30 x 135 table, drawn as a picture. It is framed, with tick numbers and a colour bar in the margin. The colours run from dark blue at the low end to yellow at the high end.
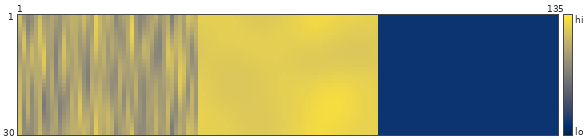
It is made of 1 by 3 panels. Panel 1,1: high, streaked downward. Panel 1,2: very high, smooth, faint in contrast. Panel 1,3: very low, flat.
